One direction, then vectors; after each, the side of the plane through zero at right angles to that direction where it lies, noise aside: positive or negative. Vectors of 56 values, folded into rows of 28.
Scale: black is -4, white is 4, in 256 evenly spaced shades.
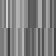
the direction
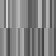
positive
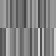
negative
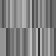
positive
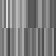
positive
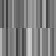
negative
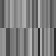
positive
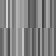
positive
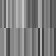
positive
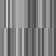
positive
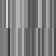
positive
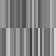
negative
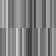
positive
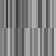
negative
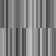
negative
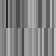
negative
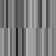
negative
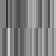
negative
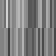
positive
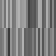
positive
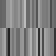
positive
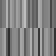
positive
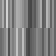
positive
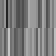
negative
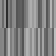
negative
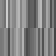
positive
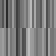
negative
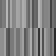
positive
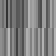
negative
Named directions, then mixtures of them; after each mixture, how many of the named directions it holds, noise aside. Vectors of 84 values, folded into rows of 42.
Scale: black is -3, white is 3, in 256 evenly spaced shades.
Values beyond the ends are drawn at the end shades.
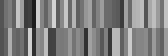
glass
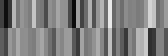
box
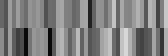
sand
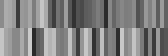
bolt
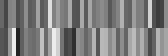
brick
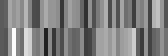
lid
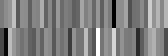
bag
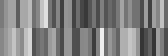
two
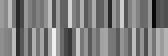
three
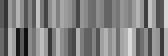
three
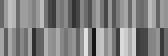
three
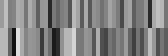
one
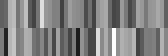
two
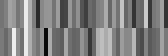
two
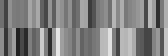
two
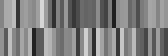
two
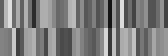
three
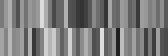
one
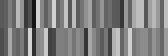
one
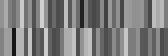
three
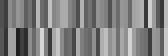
three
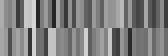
one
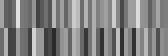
three
